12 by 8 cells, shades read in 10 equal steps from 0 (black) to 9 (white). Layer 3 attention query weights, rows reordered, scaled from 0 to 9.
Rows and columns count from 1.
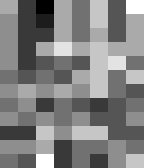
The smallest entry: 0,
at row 1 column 3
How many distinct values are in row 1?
7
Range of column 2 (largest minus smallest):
4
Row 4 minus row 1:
-1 0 6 2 2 0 3 -3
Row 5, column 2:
2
